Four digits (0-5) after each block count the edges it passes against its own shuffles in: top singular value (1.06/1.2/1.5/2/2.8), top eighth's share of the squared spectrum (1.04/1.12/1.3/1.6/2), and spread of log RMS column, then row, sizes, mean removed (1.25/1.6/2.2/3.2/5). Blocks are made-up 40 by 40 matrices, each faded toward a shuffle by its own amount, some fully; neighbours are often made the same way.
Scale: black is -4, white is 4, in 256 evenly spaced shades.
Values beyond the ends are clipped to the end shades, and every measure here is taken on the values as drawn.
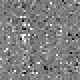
3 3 1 1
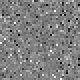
1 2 0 0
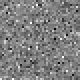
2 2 0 0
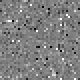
0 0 0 0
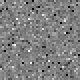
0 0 0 0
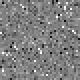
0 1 0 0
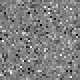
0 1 0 0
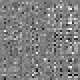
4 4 3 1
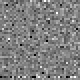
3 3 0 1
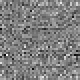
3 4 1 2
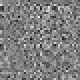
4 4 2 2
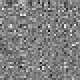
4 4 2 2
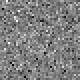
0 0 0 0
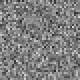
0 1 0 0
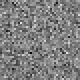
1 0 0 0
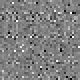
3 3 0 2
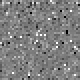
2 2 0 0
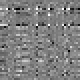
4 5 2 3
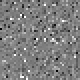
2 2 0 0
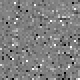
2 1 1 0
